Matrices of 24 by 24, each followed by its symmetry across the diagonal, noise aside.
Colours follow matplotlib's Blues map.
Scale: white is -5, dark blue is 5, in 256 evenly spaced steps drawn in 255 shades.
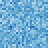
neither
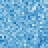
neither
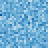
neither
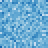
symmetric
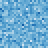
neither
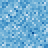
symmetric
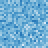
symmetric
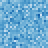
symmetric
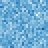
neither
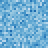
symmetric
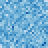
symmetric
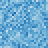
symmetric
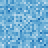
symmetric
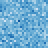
neither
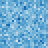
symmetric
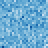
neither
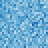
neither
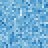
neither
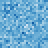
symmetric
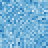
symmetric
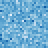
neither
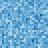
neither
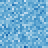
neither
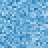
neither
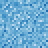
symmetric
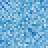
symmetric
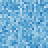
neither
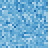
neither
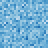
symmetric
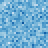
symmetric
